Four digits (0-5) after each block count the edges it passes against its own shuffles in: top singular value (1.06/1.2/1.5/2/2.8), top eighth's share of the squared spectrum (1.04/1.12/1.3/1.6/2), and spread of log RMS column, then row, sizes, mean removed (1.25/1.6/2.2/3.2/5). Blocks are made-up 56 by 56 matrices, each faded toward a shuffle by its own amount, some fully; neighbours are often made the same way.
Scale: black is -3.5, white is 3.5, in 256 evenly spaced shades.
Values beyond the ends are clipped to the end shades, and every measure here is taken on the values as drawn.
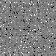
3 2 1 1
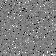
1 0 0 0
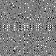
4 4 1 2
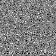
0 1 0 2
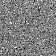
0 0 0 0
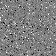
0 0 0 0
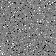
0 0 0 0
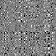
4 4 3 2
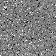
0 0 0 0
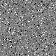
0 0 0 0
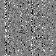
1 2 3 0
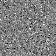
0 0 1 0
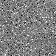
1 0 0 0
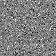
1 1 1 0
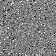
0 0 1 0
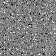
0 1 0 1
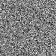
1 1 0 0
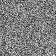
0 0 0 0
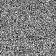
2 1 0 0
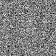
2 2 0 1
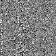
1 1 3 0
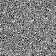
0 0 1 0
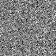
0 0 2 0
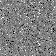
1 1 0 0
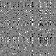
4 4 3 2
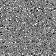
1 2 0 1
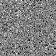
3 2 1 1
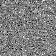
1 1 0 0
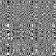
4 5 3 3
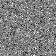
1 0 0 0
